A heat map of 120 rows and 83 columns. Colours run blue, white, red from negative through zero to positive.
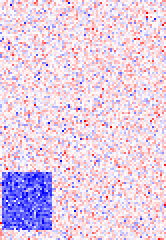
Stripes: none. Ninth with the lowest average: bottom left. Odd patch: lower, in the bottom left. Mirror symmetry: none.
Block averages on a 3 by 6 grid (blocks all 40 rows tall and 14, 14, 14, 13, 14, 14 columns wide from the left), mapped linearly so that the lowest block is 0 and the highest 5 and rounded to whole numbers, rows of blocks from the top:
555555 / 555555 / 005555
